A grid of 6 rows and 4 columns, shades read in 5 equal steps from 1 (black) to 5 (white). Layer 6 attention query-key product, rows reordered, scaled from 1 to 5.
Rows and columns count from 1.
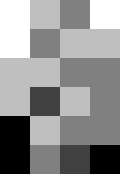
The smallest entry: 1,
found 3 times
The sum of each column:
20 20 19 19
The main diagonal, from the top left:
5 3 3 3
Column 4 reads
5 4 3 3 3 1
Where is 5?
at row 1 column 1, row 1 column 4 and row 2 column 1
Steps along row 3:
same down same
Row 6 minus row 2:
-4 0 -2 -3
